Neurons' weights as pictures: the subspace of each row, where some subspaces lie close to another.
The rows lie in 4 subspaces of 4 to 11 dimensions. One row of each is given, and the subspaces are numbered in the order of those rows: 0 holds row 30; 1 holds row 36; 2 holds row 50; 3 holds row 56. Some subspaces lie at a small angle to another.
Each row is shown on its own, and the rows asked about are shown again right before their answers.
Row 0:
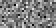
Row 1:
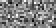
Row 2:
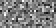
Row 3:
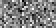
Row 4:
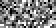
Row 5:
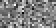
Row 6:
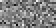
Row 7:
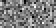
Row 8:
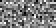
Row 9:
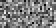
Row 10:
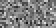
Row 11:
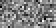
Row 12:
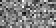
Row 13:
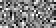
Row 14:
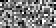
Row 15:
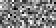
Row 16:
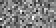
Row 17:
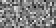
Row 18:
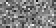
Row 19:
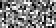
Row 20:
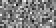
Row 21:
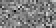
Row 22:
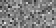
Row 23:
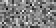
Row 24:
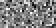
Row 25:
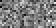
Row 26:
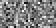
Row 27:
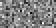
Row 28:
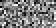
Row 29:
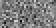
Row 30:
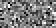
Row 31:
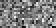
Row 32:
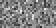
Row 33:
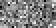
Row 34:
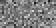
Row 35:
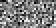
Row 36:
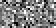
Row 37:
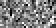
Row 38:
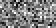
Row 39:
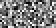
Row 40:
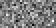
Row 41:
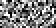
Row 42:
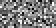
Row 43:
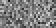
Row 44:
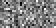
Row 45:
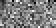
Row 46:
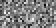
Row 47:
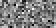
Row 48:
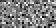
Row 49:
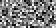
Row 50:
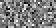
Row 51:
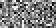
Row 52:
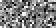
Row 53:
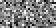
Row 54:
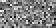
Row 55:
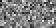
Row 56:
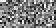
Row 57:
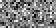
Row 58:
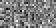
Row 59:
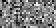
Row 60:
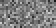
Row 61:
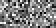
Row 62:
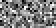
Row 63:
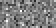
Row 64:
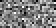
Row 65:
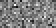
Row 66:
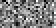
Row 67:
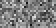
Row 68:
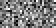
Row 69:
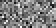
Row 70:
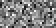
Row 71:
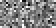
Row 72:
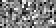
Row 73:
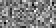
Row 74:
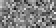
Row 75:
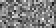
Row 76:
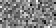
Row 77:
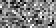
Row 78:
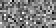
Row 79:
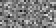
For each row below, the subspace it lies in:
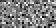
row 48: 0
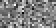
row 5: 1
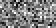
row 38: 1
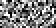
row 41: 0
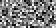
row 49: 3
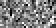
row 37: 0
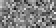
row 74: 0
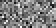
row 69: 0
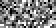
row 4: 0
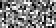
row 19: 0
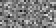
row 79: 0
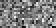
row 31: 3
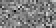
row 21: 0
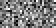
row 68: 3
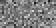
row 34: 0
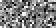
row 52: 3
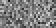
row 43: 0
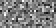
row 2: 0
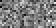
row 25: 0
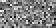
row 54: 0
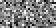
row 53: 1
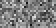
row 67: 0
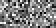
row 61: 0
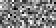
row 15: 0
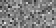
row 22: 0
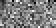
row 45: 0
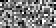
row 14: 3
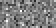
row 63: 0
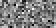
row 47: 1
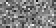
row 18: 1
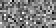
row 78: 0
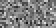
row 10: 0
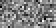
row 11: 0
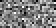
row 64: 3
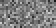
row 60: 0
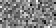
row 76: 0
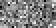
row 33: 0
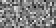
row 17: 0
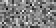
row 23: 0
